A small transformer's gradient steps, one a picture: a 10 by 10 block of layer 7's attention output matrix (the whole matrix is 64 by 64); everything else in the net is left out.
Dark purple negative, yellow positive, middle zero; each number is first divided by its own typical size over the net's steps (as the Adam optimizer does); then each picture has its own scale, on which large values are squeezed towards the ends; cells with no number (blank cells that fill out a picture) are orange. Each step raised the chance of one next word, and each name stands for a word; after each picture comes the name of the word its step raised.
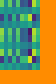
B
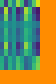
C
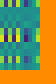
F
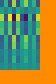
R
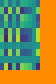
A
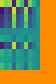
C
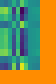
A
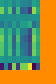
A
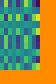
R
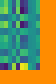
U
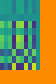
U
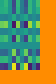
U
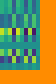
B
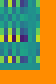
F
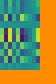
B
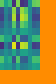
C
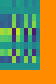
B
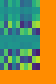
U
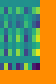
A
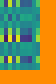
F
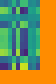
A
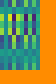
R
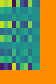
U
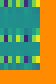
F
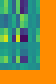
F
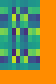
B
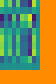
B
